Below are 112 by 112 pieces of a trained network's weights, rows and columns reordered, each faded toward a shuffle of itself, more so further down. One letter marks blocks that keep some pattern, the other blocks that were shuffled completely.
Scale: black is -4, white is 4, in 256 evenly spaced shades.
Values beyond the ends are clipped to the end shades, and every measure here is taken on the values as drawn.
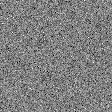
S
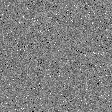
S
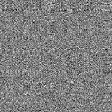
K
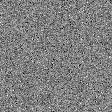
S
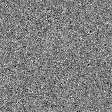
S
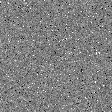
S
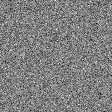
S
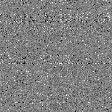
K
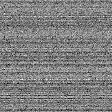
K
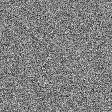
S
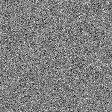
S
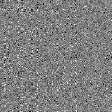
K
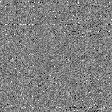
K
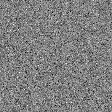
S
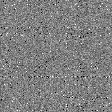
K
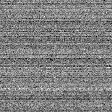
K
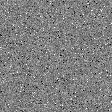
S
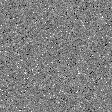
S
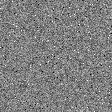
S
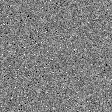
S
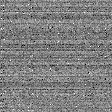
K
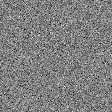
S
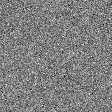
S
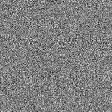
K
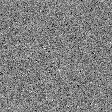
S
